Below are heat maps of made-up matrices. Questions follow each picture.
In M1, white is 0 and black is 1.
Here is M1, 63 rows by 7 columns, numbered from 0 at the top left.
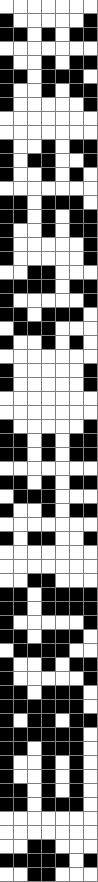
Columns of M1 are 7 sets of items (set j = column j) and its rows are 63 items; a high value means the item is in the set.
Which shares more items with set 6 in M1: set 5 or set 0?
set 0
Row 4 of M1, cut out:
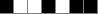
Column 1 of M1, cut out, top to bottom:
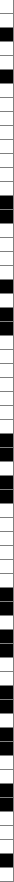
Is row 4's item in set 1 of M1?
no
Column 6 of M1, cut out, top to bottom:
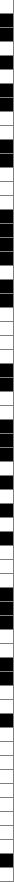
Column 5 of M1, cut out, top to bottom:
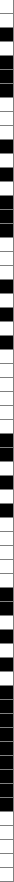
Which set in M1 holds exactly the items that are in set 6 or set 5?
0
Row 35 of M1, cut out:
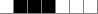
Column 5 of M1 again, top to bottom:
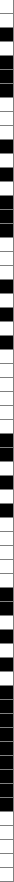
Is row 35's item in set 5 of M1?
no
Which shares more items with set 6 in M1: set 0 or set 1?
set 0
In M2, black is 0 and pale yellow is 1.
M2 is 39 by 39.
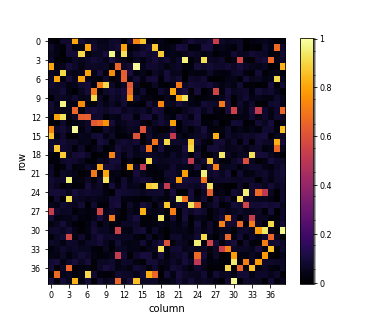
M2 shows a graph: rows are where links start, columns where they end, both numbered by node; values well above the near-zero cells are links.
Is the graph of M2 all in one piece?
yes
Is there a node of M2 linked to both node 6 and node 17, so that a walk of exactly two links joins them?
yes
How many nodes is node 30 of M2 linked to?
4
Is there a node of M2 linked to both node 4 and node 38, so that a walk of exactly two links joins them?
yes
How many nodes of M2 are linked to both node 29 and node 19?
0
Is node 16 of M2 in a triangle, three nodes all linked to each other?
yes
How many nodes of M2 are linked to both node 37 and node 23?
2
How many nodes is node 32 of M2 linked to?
4
